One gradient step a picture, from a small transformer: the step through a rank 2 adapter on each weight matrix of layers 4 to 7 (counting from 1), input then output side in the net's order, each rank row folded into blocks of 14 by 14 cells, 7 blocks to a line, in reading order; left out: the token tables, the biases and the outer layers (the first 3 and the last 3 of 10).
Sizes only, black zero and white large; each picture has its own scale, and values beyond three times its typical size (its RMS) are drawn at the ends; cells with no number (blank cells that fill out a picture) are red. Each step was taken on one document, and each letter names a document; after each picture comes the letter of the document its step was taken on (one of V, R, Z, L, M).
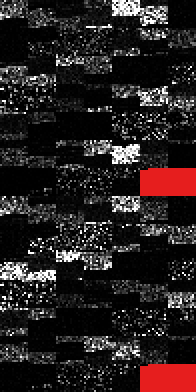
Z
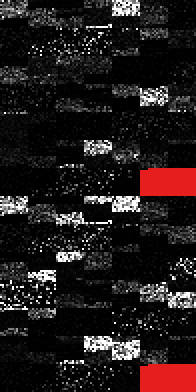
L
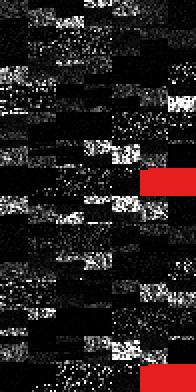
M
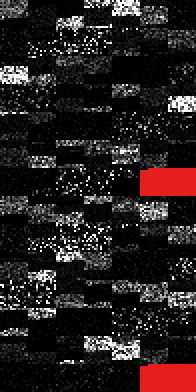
L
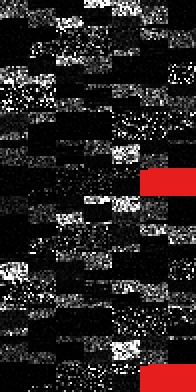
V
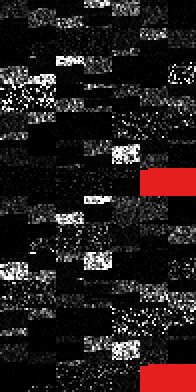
V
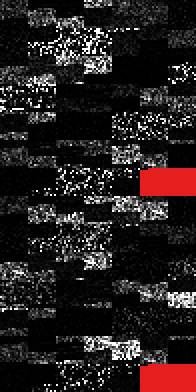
M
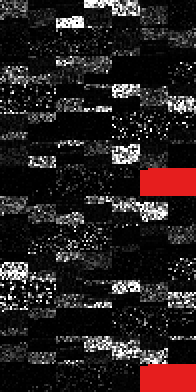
L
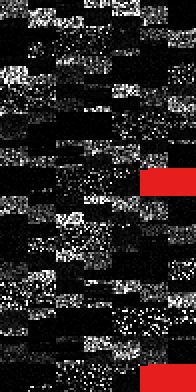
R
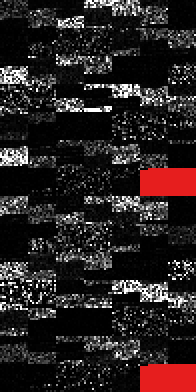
R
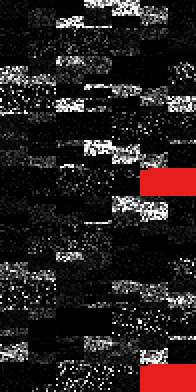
L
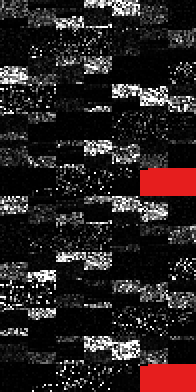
L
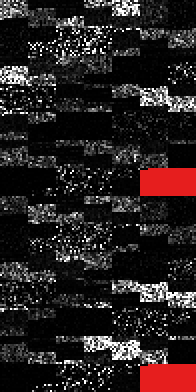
M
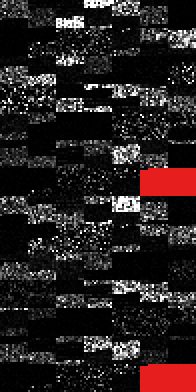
Z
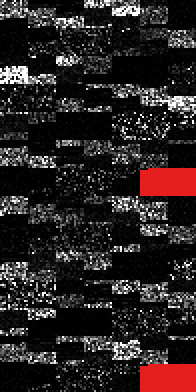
Z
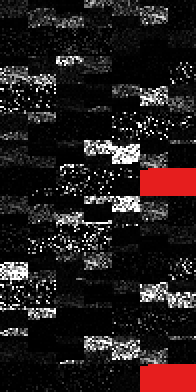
L
